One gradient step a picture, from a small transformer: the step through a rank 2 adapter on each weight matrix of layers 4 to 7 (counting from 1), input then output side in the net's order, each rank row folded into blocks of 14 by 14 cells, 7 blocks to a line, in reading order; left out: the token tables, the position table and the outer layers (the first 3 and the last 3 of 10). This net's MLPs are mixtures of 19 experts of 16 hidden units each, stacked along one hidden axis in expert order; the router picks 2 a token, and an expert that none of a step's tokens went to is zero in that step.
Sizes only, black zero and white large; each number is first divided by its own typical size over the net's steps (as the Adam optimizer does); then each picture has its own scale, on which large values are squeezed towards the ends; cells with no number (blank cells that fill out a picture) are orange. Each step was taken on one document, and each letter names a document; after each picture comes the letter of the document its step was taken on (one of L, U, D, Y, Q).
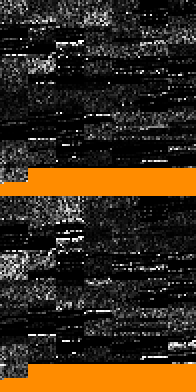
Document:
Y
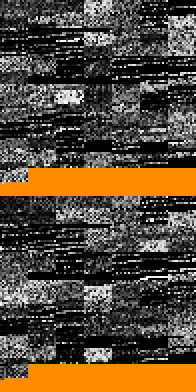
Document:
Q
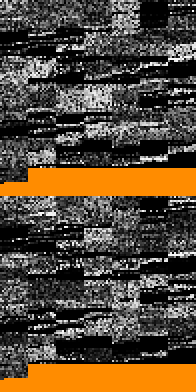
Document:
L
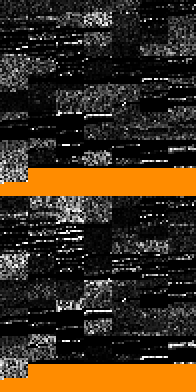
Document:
Y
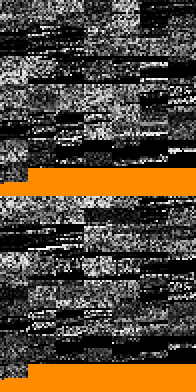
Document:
L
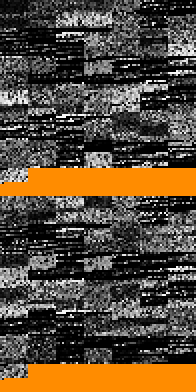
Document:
Q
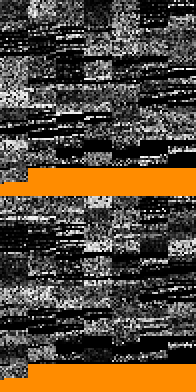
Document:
L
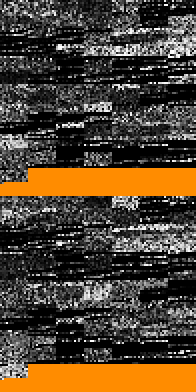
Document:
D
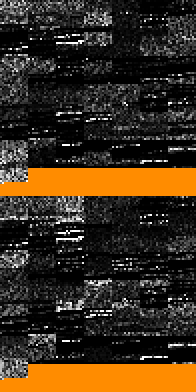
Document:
Y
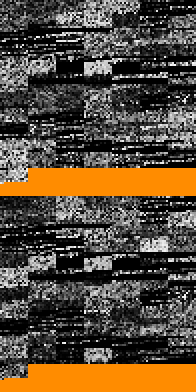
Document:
Q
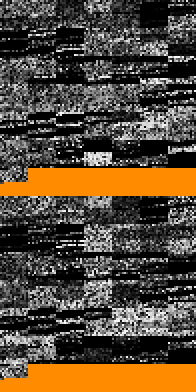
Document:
L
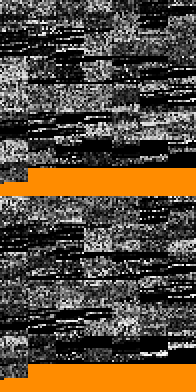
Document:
L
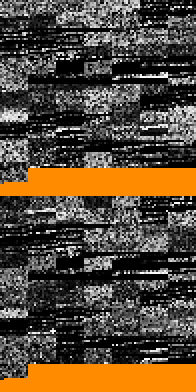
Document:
Q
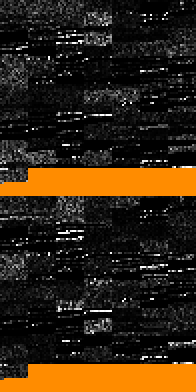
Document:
Y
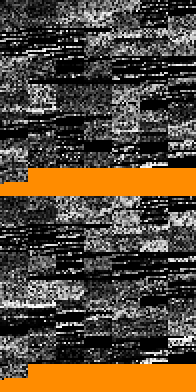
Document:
Q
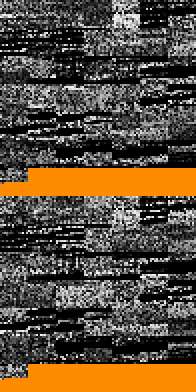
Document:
L
